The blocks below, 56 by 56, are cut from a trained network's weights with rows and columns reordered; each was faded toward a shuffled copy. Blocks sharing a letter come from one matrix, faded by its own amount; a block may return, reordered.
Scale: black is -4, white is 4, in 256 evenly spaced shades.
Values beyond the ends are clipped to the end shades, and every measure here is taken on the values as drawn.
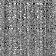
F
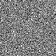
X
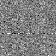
X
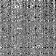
F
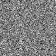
X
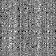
F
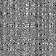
F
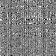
F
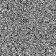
X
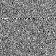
X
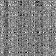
F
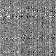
F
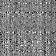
F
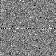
X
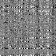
F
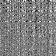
F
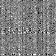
F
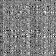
F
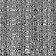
F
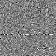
X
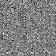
X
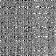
F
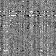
F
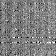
F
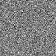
X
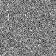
X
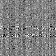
F
